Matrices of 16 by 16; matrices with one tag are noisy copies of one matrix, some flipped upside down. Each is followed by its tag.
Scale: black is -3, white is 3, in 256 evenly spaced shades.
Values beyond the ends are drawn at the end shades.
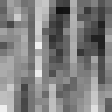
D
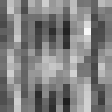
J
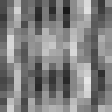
J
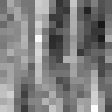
D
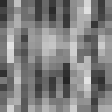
J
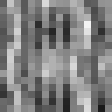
J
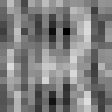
J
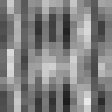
J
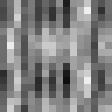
J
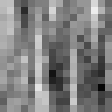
D
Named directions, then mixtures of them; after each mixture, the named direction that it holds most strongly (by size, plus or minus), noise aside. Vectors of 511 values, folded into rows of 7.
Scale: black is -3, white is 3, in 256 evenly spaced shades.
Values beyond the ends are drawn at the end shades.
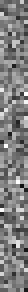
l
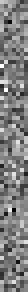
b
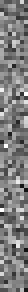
l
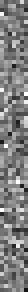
l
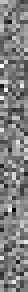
b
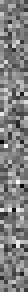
l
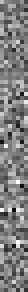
l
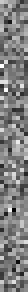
b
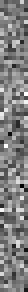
l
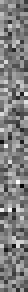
l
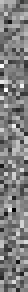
b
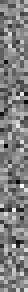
l
